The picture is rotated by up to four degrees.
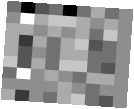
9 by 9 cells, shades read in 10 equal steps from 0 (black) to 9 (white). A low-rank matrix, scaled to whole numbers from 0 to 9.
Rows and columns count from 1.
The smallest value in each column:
4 0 3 4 0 4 3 3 5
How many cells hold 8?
0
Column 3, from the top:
3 6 5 6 5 6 5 5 5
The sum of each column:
49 39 46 44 48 52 40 42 45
